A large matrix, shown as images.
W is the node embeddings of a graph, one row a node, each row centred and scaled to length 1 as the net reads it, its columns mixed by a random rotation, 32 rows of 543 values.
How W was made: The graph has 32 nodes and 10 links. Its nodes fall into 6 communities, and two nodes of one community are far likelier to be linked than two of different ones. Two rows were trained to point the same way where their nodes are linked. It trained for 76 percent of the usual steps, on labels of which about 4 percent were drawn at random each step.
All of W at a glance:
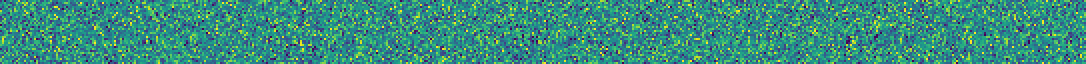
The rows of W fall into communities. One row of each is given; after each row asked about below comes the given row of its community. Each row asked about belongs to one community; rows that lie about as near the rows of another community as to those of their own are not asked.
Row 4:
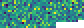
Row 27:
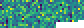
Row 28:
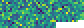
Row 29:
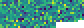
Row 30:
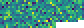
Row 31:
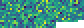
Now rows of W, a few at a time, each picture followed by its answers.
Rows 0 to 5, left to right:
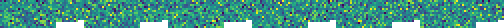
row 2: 30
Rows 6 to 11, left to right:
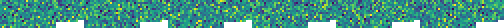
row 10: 31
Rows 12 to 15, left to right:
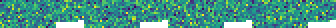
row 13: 29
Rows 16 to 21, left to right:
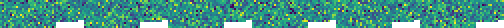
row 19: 28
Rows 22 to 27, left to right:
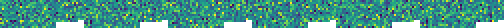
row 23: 27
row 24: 4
